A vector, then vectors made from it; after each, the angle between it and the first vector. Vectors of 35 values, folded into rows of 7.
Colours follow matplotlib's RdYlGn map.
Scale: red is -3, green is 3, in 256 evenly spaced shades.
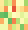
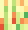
orthogonal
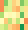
partly aligned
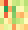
partly opposed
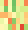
nearly opposite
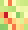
partly opposed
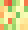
partly opposed
